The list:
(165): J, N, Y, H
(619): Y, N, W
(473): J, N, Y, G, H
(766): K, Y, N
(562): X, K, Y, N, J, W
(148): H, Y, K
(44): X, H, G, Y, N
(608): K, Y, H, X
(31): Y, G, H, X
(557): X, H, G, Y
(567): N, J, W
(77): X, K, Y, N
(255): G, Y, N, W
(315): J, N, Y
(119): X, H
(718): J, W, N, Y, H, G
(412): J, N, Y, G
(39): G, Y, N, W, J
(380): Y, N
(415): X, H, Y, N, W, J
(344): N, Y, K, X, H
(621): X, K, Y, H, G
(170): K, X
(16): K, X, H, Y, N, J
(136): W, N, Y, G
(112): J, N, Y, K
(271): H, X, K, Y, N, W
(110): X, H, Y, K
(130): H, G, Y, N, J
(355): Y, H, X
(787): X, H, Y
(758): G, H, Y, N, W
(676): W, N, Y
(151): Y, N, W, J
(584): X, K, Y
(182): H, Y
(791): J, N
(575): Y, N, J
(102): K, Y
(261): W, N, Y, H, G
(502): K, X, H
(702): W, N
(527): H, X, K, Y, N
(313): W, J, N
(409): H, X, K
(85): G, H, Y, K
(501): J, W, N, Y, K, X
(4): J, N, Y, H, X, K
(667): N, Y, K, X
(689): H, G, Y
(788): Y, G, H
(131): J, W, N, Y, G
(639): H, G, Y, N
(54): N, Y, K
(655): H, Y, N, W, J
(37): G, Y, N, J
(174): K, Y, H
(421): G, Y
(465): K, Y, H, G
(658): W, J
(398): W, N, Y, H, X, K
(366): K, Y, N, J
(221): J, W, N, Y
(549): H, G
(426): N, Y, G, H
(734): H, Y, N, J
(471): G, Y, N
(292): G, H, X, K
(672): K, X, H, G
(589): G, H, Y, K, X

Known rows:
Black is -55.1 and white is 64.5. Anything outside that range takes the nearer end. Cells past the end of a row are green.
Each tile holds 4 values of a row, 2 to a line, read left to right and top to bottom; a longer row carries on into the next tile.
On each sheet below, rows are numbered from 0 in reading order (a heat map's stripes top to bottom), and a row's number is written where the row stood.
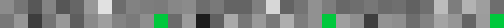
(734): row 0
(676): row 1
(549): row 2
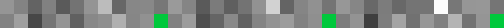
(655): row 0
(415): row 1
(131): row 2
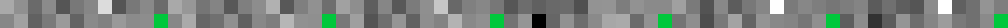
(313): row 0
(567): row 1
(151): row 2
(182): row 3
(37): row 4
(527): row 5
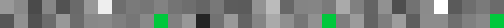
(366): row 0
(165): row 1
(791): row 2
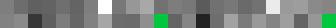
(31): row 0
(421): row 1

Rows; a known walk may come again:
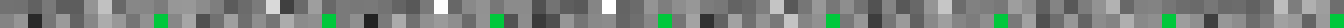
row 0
(165)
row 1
(702)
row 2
(639)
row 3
(77)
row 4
(619)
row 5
(734)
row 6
(151)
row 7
(549)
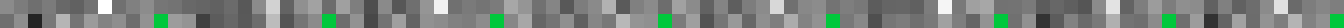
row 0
(471)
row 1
(119)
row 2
(575)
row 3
(567)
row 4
(39)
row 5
(672)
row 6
(344)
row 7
(221)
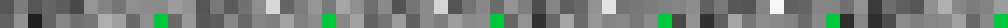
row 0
(174)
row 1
(562)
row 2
(313)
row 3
(315)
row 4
(766)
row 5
(102)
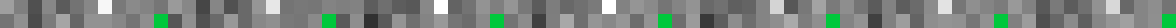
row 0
(37)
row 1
(366)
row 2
(527)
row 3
(412)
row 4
(271)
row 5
(130)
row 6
(415)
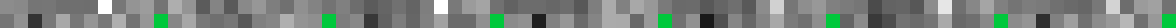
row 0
(136)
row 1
(658)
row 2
(31)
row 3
(788)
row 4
(787)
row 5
(608)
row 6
(261)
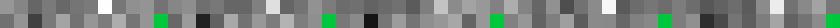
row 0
(131)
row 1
(676)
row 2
(689)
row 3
(791)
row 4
(355)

